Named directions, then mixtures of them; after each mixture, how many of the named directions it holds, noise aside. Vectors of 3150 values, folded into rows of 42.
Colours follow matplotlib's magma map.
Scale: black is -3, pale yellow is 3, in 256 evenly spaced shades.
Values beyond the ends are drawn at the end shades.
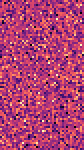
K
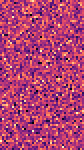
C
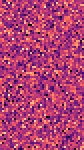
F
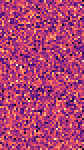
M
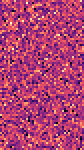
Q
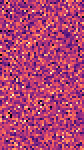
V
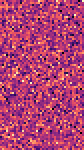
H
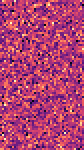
two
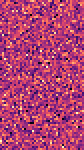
one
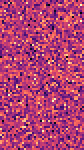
two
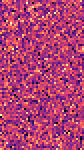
one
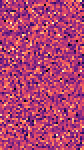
two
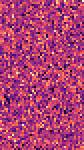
two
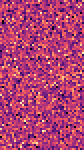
two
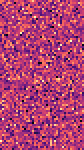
one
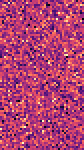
two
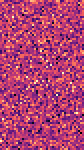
two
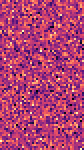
three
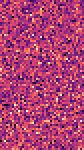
one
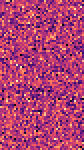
one
